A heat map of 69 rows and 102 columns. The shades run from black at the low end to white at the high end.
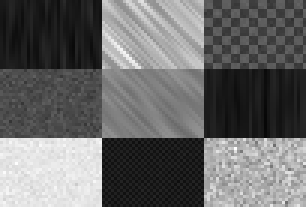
It is made of 3 by 3 panels. Panel 1,1: very low, streaked downward, faint in contrast. Panel 1,2: high, slanting down to the right. Panel 1,3: low, checkered. Panel 2,1: low, fine-grained, faint in contrast. Panel 2,2: middling, slanting down to the right, faint in contrast. Panel 2,3: very low, streaked downward, faint in contrast. Panel 3,1: very high, fine-grained, faint in contrast. Panel 3,2: very low, checkered, faint in contrast. Panel 3,3: high, fine-grained.
